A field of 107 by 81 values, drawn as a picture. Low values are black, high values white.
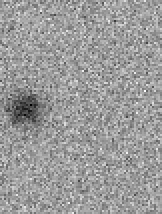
Ninth with the lowest average: middle left. Dips: one, in the middle left. Odd rows or columns: none. Stripes: none. Slope: none. Average level on the scale: 60%. Mirror symmetry: none.
